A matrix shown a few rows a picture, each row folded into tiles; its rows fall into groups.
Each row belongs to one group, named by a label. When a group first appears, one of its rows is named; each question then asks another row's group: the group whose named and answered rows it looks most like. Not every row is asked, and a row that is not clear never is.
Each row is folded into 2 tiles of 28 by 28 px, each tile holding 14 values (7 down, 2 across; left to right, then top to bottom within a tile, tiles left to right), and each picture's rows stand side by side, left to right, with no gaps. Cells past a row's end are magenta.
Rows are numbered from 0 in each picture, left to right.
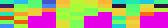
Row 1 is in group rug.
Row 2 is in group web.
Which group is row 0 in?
web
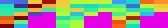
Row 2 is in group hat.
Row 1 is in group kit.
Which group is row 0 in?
hat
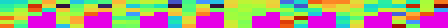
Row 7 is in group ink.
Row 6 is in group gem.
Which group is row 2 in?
kit
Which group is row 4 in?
rug
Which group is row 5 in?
hat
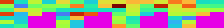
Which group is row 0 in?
kit
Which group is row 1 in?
ink
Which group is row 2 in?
rug
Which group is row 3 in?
gem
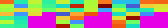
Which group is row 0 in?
kit
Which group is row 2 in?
hat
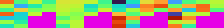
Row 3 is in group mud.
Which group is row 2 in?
hat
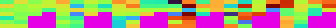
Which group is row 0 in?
rug
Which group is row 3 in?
mud
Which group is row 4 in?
ink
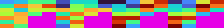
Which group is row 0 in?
mud
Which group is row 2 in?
hat
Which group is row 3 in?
hat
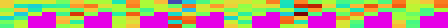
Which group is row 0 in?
kit
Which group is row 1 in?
mud
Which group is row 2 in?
mud
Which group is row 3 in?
mud
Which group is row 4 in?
rug
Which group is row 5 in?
mud
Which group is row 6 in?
mud
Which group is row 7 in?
rug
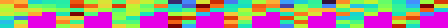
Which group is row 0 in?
gem
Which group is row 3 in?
hat
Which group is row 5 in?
web
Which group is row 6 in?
kit
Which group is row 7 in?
hat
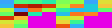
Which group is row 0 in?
mud
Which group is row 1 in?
ink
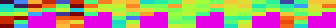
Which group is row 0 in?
hat
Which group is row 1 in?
mud
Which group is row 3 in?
rug
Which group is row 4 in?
gem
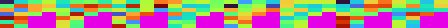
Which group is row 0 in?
mud
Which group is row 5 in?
kit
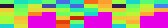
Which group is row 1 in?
hat
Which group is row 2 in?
web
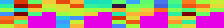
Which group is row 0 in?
mud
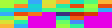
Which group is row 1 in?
ink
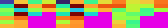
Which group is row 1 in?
mud
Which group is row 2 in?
rug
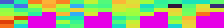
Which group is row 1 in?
kit
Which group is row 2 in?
gem
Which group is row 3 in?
web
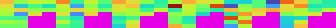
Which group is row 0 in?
kit
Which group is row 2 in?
gem
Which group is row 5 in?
gem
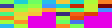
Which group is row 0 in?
web
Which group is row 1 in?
ink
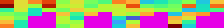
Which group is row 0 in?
rug
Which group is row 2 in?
gem
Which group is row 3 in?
ink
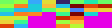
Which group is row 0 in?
ink
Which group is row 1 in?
mud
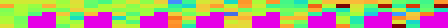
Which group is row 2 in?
rug
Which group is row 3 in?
hat
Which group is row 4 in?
mud
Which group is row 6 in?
rug
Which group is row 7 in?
ink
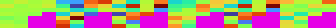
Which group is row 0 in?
rug
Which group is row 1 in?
hat
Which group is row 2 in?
ink
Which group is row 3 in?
hat
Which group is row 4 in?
ink
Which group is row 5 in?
rug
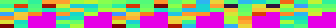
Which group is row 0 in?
ink
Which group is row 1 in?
kit
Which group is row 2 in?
ink
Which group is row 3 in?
ink
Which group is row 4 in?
web
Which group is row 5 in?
kit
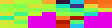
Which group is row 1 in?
hat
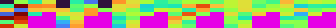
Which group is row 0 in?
mud
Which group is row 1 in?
web
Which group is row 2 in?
gem
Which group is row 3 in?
mud
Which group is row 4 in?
gem
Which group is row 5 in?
kit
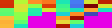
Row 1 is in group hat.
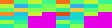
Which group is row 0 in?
kit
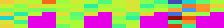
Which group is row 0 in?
rug
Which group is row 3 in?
mud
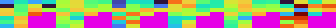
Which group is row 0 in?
web
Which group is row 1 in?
gem
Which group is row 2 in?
web
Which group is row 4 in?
gem
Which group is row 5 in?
mud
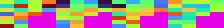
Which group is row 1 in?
web
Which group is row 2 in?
web
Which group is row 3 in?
kit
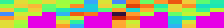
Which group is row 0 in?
mud
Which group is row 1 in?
ink
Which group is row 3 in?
gem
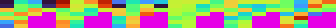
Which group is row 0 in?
web
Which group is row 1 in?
rug
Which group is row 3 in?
gem
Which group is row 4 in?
kit
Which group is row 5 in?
hat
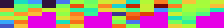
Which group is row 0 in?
web
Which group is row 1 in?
mud
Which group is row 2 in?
ink
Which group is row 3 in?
rug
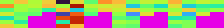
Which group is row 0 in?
rug
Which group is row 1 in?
mud
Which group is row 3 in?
kit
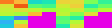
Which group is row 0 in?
gem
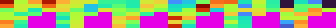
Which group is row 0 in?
rug
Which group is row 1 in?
gem
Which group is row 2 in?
hat
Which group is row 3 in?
hat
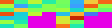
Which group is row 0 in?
kit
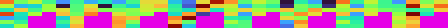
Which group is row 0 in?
kit
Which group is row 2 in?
hat
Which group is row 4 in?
kit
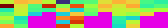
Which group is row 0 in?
rug
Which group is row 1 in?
mud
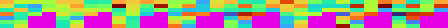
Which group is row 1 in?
gem
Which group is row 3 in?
ink
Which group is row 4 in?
ink
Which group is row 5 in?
gem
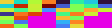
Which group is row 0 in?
ink
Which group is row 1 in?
web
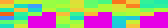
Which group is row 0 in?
kit
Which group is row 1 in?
gem
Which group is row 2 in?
gem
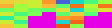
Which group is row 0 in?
rug
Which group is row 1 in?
mud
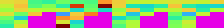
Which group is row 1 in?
ink
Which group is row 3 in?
kit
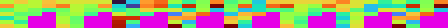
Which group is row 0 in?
rug
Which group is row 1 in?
rug
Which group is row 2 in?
hat
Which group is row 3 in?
ink
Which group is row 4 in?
ink
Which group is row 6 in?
gem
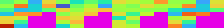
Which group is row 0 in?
ink
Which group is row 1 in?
web
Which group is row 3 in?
ink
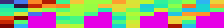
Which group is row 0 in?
hat
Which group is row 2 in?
gem
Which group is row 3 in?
ink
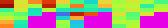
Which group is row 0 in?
rug
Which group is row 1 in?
ink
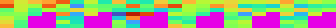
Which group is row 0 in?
rug
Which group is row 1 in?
kit
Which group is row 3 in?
rug
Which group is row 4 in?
kit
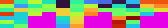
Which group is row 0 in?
kit
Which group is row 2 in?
hat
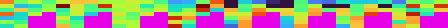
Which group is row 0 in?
kit
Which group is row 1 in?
rug
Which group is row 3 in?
hat
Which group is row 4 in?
web
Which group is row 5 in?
web
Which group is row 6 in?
web
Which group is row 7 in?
mud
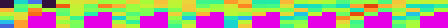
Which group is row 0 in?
web
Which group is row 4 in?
gem
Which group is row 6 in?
mud
